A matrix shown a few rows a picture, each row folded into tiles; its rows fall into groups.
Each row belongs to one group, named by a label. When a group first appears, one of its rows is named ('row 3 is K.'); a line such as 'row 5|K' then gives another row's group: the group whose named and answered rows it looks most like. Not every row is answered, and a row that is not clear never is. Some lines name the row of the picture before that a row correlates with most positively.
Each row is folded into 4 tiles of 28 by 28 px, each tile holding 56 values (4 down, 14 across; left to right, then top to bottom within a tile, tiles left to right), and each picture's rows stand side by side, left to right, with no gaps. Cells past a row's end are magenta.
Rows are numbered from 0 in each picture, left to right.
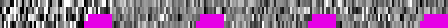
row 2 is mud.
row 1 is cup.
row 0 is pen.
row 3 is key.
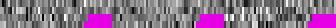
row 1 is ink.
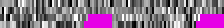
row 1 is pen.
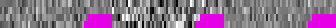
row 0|ink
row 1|pen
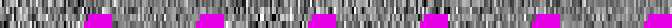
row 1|key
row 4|mud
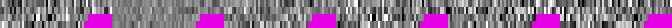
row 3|cup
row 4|mud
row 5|ink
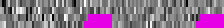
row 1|mud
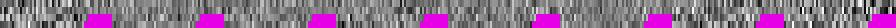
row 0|ink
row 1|cup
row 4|pen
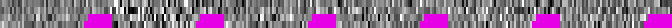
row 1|key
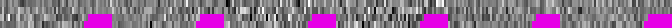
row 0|ink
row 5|ink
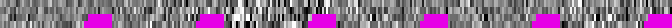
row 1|mud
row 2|pen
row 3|cup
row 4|cup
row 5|cup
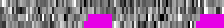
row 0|key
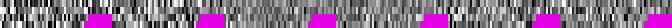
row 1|ink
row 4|pen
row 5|key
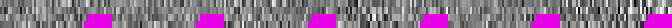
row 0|ink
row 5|mud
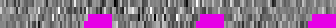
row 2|pen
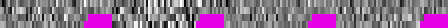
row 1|ink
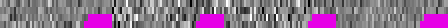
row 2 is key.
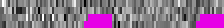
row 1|pen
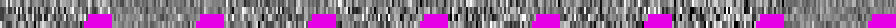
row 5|pen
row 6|ink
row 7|ink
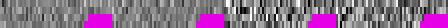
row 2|key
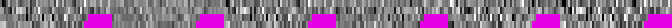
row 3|mud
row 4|key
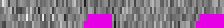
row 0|key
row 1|pen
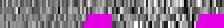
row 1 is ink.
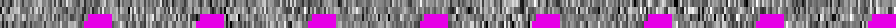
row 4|ink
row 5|mud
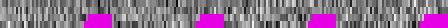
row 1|pen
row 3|pen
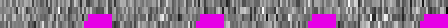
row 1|cup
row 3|cup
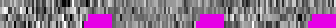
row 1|ink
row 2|ink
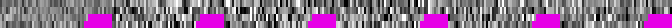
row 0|pen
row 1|ink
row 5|cup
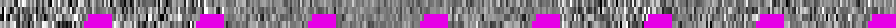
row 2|cup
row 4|ink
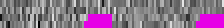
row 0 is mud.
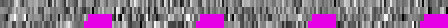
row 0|pen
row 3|cup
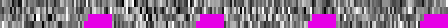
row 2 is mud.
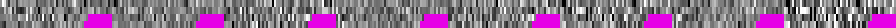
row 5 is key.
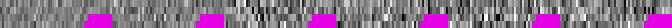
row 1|key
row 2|cup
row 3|cup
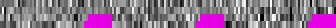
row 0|ink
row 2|cup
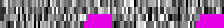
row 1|cup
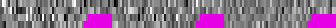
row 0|key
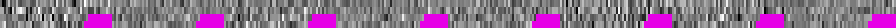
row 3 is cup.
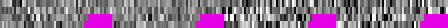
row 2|ink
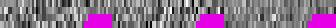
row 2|cup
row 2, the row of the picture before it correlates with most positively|1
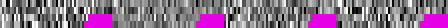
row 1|key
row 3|key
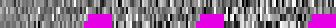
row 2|ink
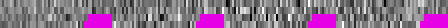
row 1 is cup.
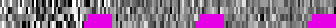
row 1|mud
